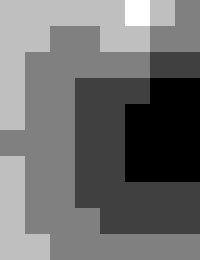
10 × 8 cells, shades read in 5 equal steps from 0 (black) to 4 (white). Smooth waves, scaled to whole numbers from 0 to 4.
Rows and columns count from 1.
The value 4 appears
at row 1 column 6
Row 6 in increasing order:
0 0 0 1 1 2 2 2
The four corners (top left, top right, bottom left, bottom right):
3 2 3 2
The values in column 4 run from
1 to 3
